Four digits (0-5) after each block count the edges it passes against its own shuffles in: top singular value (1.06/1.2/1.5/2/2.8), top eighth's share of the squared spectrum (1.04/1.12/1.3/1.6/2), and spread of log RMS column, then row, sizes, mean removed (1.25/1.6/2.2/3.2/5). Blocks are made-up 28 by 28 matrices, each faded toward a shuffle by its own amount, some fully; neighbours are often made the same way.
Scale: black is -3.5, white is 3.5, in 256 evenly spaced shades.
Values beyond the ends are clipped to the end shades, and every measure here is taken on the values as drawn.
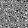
2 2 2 2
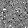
1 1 0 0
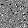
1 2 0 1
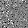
1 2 1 0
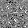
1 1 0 0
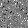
0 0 0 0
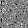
1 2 1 0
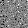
1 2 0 0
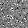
0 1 0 0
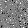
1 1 0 0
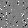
2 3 1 0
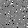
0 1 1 0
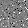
1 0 0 0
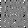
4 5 2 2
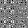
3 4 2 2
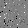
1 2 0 0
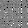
3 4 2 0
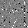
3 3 1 0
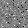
0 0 0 0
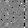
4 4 1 0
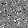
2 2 0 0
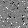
0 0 0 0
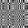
4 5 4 4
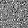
3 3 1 1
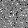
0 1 0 0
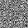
3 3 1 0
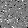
1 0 0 0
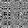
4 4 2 2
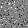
0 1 0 0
